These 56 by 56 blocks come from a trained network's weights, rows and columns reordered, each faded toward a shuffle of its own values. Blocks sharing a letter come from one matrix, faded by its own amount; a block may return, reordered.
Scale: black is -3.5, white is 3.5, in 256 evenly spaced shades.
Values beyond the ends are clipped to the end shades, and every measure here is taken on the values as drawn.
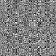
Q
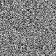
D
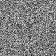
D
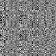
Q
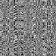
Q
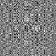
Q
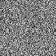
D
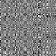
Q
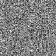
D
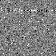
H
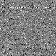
H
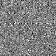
H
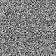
H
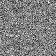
H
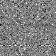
H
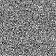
H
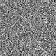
D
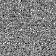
H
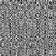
Q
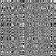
Q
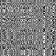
Q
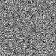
D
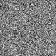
D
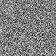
D
